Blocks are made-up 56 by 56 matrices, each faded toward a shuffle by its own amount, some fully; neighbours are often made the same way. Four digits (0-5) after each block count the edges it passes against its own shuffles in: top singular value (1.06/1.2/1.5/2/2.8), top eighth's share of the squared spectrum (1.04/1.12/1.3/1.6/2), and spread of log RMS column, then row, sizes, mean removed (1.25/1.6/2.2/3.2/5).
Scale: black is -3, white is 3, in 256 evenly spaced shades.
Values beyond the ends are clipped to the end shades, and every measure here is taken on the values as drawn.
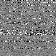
2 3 0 4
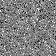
0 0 0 0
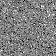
0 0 0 0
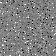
1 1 0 0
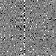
4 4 2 1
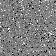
0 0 0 0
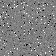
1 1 0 0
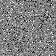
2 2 0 1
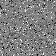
0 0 0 0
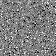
0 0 0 0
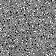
0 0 0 0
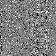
1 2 2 0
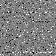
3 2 0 1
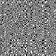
4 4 2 2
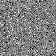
2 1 0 0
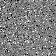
1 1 0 0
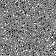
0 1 0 0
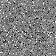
2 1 0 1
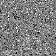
0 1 1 0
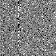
2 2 2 0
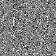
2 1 2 0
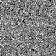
3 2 1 0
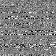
2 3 0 4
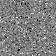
1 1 0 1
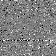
2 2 0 2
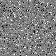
0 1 0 0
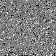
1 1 0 1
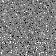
0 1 0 1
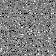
1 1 0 2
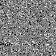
1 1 0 2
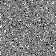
0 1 1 0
